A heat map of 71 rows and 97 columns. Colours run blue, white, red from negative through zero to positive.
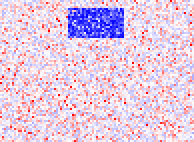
An odd patch, lower than its surroundings, sits in the top middle. The top middle is the ninth with the lowest average. On average the colour sits 50% of the way up the scale.
